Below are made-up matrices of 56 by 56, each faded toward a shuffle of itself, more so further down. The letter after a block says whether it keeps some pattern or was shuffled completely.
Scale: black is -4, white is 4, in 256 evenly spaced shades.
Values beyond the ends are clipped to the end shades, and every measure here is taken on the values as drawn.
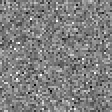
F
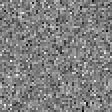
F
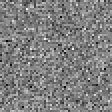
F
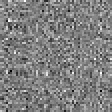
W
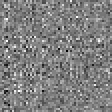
W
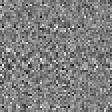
W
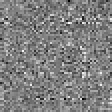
W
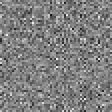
W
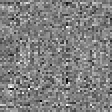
W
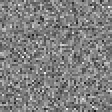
F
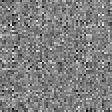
W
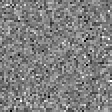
F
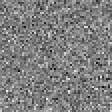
F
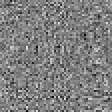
W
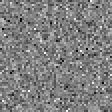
F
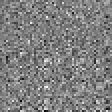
W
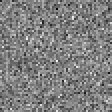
F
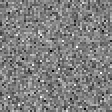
F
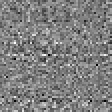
W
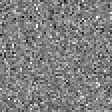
F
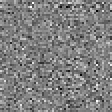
W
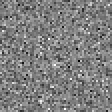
F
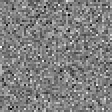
F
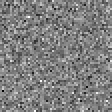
F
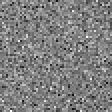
F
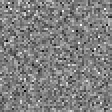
F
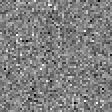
F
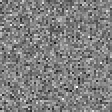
F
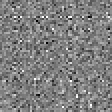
W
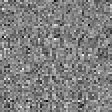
W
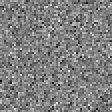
F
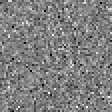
F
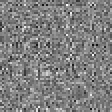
W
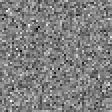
F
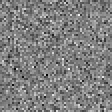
F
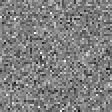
F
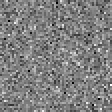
F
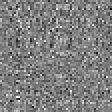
W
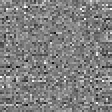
W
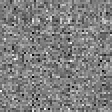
W
